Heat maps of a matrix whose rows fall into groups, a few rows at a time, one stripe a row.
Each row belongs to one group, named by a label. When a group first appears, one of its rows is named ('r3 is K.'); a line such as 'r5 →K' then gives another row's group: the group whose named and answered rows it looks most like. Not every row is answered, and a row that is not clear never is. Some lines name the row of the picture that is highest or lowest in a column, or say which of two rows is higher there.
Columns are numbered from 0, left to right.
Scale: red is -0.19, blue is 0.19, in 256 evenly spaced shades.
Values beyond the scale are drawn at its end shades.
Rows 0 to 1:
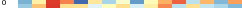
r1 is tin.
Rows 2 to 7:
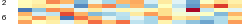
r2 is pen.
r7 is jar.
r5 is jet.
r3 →pen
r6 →jar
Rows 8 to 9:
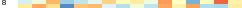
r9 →jar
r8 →pen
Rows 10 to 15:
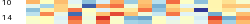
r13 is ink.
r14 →jet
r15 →jet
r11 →pen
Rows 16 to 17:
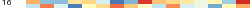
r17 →ink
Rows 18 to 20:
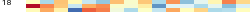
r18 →pen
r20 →jar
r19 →jar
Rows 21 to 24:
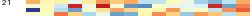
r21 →jar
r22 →jet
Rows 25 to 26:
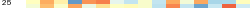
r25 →jar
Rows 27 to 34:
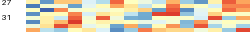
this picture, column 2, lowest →33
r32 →tin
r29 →pen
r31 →jet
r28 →ink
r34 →jet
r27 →pen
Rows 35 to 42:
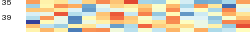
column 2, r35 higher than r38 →Yes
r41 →jet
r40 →ink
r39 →ink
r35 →jar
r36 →tin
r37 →pen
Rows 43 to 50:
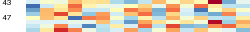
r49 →pen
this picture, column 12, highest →45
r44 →tin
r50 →tin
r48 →jet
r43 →jet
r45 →pen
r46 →pen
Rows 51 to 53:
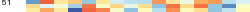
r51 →tin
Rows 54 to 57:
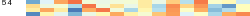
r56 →jar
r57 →ink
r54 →tin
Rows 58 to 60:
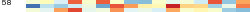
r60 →tin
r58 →jet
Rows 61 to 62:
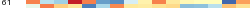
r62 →pen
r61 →jet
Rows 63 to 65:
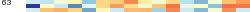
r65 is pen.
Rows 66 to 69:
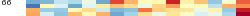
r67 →ink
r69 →jet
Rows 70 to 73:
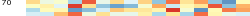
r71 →jet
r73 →tin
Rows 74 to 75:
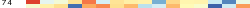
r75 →jar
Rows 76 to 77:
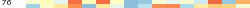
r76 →jet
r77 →tin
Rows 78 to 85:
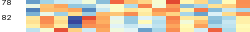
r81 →ink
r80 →tin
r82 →jar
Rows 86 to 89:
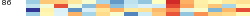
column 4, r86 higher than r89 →No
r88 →ink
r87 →tin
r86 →tin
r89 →tin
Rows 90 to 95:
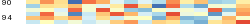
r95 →ink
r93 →ink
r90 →jar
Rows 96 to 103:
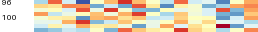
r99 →jar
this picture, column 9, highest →97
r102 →jet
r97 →pen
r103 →ink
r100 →jar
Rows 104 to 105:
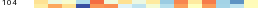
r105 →jar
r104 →jar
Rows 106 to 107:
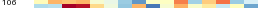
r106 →tin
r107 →tin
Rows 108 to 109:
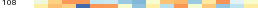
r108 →tin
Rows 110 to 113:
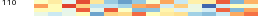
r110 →jet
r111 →pen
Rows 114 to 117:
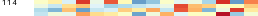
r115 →tin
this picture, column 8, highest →114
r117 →jet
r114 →jet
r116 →pen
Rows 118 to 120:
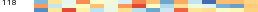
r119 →jar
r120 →tin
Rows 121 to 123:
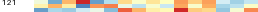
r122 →jar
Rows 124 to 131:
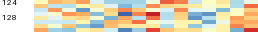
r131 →jet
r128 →pen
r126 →ink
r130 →pen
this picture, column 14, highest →131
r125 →jet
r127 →pen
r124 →tin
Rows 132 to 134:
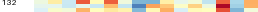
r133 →jet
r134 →jet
